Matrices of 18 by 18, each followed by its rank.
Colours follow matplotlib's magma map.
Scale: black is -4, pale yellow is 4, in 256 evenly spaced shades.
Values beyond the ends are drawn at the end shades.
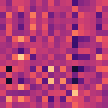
three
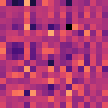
three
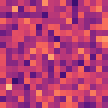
full rank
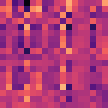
three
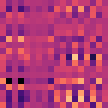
two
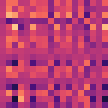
two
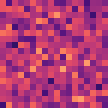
full rank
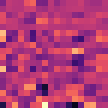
three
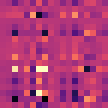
two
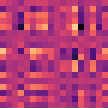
two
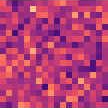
full rank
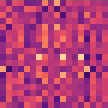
three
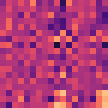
three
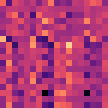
three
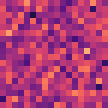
full rank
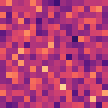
full rank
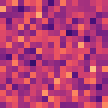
full rank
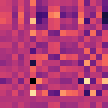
two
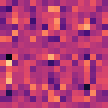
three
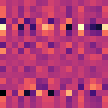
two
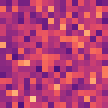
full rank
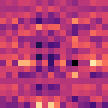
two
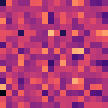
three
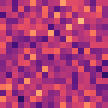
full rank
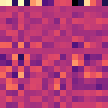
two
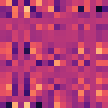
two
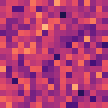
full rank
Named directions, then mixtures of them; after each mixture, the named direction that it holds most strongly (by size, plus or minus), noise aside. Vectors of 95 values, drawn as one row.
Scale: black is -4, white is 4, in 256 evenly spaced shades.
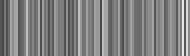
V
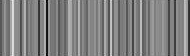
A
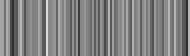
A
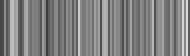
V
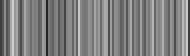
A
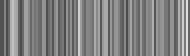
V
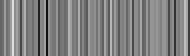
A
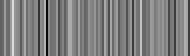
A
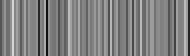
A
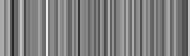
A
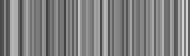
V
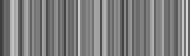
V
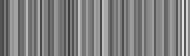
V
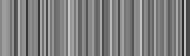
V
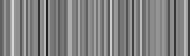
A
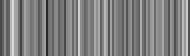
A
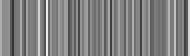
A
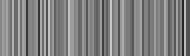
V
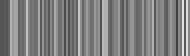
V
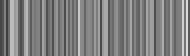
V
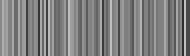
V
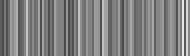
V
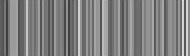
V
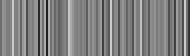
A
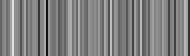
A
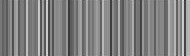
V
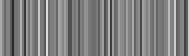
A
